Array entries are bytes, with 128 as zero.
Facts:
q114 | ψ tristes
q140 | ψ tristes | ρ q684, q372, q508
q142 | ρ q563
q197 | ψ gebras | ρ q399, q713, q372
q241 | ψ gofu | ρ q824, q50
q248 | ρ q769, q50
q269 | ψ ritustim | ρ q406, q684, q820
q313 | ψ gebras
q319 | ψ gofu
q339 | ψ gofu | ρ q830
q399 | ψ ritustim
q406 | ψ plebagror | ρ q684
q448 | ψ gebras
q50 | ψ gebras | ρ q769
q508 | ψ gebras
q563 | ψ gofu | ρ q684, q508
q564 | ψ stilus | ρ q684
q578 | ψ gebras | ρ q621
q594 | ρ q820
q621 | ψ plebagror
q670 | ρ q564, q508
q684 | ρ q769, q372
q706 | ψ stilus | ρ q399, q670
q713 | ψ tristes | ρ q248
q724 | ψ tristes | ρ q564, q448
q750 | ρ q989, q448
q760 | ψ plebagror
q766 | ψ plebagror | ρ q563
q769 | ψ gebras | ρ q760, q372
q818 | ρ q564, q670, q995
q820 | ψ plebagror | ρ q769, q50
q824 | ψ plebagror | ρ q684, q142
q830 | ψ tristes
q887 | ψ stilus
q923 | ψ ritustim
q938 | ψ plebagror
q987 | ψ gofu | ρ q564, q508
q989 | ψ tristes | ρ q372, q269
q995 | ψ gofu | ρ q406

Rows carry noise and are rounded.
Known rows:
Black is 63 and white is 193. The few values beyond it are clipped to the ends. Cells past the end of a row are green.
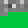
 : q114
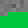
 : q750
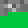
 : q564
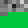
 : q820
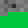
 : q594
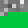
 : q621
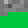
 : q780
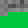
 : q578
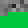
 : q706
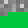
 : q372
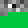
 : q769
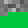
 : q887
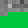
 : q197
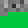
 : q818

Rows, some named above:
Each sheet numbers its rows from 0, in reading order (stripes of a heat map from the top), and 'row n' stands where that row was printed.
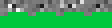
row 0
q50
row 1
q706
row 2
q670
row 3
q706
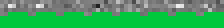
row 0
q989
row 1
q989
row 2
q339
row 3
q706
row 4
q508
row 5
q724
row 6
q140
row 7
q564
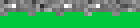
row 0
q406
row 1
q248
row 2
q989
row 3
q406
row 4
q713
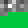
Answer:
q684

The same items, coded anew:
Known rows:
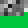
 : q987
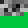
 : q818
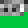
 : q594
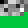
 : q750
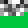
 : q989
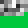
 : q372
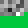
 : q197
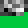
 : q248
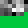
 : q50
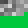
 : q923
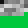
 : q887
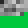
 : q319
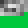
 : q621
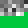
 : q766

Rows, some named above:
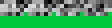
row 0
q564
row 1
q564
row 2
q724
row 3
q818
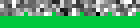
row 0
q140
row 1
q766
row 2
q713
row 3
q769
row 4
q989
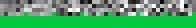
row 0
q508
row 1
q887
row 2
q50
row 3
q724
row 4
q563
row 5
q406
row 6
q684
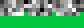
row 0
q142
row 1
q995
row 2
q824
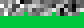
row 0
q269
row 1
q706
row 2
q670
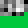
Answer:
q820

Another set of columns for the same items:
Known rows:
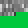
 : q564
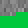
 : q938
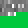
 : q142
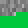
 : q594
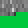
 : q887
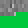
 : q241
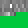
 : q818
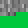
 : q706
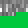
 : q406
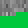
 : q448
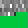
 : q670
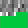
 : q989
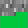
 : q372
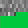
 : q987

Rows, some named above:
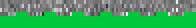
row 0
q824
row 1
q564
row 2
q820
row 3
q769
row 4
q766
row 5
q987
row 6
q713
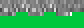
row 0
q269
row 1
q269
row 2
q766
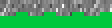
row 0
q197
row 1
q372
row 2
q684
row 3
q995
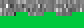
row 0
q684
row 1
q724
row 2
q50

